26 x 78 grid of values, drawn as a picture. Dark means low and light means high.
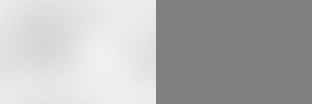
The table splits into one row of 2 panels. Panel 1,1: very high, smooth, faint in contrast. Panel 1,2: middling, flat.
